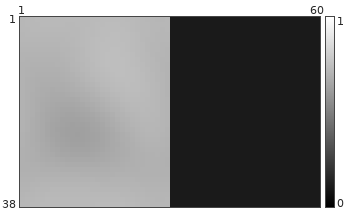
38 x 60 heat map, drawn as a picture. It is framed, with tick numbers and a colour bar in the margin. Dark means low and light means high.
The table splits into one row of 2 panels. Panel 1,1: high, smooth, faint in contrast. Panel 1,2: very low, flat.
